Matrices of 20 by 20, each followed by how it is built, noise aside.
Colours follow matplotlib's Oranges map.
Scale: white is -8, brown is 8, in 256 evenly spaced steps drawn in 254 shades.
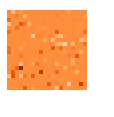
sparse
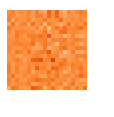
low rank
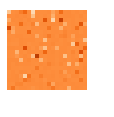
sparse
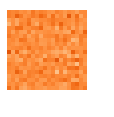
low rank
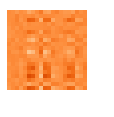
low rank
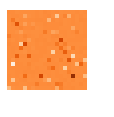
sparse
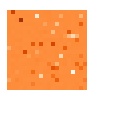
sparse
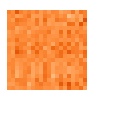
low rank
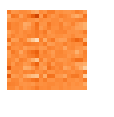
low rank
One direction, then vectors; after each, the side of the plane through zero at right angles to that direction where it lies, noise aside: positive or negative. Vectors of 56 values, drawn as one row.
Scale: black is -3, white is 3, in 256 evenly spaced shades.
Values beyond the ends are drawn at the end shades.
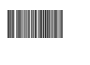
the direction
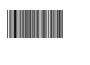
negative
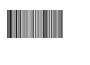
positive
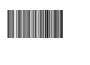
positive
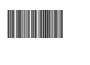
positive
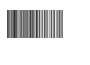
negative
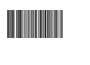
positive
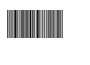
negative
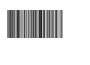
positive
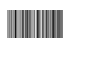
negative
